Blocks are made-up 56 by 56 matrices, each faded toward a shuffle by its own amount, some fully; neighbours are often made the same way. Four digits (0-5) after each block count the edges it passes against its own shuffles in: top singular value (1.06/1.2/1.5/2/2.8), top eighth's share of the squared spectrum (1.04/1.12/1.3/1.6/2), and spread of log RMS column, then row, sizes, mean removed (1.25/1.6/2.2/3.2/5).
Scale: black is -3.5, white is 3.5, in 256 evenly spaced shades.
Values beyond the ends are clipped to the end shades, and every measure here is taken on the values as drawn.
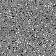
1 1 0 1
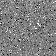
0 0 0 0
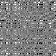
4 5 2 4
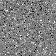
1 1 0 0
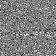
3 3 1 1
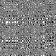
4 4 2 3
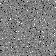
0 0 0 0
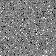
0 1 0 0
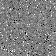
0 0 0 0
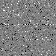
3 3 0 1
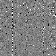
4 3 2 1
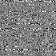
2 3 0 4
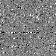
2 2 0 2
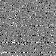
2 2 0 2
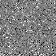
0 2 0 2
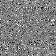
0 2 0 2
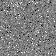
0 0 0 0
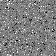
0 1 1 0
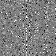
2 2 2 0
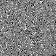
0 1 2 0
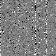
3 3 3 0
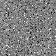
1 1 1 0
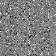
1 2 2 0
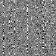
2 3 3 0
